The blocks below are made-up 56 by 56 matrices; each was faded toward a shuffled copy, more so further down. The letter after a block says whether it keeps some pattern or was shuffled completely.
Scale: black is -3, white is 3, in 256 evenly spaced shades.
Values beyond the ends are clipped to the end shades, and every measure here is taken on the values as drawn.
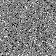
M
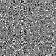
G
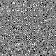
G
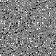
G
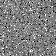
M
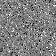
M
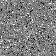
M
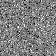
M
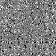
G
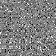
G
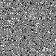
G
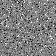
M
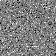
M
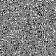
G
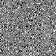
G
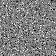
M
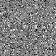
G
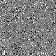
G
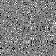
G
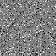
G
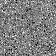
M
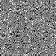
G
